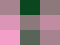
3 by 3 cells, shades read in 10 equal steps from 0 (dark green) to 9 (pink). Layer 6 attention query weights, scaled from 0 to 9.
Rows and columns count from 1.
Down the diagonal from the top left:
6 5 6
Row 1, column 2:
0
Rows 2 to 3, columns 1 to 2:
8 5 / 9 3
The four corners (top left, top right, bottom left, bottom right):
6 5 9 6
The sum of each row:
11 20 18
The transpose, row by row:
6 8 9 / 0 5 3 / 5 7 6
